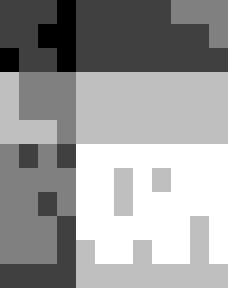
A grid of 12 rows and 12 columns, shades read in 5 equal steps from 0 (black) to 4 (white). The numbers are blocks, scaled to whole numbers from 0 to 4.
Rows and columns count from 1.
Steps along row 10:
same same down up same same same same same down up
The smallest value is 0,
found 5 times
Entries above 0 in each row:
11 10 10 12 12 12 12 12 12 12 12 12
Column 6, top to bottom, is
1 1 1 3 3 3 4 4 4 4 4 3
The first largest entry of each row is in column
10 12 2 1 1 1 5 5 5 5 6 5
